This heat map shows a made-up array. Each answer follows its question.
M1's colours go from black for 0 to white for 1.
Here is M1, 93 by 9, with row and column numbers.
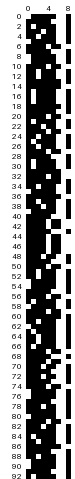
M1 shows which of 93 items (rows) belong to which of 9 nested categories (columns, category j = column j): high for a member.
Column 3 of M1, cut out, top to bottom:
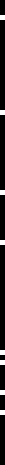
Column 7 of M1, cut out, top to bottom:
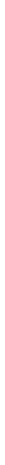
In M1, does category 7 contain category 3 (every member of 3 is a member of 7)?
yes
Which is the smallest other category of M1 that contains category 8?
7
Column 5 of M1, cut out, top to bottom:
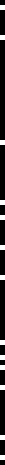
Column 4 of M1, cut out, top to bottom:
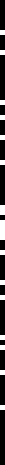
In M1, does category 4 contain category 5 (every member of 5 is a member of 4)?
no
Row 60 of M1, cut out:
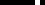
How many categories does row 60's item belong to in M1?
1
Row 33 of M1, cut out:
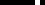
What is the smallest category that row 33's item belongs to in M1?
7
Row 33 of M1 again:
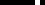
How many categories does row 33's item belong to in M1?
1
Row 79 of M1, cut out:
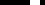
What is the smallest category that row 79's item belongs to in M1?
6
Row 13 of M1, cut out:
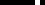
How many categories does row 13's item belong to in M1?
1
